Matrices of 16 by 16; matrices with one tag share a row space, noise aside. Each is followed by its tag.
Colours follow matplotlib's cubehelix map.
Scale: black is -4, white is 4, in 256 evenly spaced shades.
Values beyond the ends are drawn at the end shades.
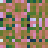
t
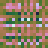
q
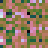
t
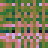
q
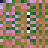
t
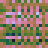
q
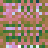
q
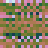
q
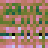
q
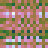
q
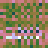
q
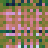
q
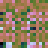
t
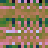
q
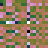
t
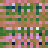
q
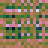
q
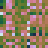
t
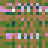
q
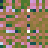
t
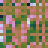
t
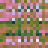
q
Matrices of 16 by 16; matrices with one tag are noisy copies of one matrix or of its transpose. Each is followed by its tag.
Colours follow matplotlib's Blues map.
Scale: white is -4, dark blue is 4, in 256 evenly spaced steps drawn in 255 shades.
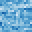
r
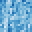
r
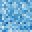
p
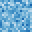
p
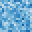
p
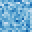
p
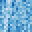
r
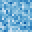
p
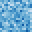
p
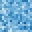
p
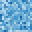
p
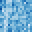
r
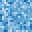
p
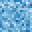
p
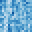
r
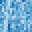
r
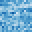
r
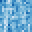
r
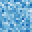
p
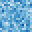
p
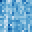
r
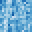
r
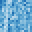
r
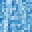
r
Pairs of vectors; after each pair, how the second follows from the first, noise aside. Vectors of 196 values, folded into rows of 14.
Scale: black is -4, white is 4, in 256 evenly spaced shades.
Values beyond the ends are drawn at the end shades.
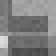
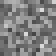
shuffled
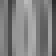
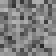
shuffled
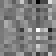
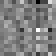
copied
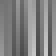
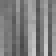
copied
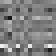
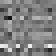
copied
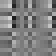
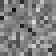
shuffled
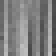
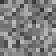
shuffled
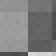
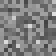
shuffled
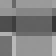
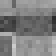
copied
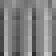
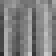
copied
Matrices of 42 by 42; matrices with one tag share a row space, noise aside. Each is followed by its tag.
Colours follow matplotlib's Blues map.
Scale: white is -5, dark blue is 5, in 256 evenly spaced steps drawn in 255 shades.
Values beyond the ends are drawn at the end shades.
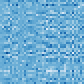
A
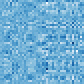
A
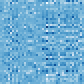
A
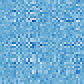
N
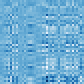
A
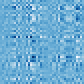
N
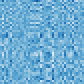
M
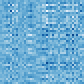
A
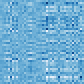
A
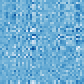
N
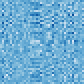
M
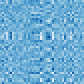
M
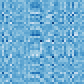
M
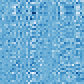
N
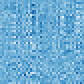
N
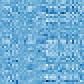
A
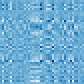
M
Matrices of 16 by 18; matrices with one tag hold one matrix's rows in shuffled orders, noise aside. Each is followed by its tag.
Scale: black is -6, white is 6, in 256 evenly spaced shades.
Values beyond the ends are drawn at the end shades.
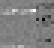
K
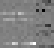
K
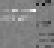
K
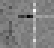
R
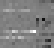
K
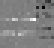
K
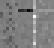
R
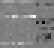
K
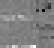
K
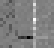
R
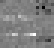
K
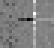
R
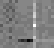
R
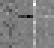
R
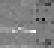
K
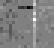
R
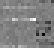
K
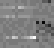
K
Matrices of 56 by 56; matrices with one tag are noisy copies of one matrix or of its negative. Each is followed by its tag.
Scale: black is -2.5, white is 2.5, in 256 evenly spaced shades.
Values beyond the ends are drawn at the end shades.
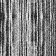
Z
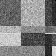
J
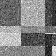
J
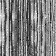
Z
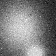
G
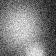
G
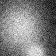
G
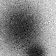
G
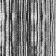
Z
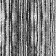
Z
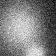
G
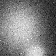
G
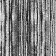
Z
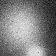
G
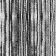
Z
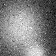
G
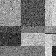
J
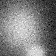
G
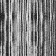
Z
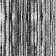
Z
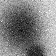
G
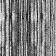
Z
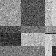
J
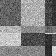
J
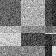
J
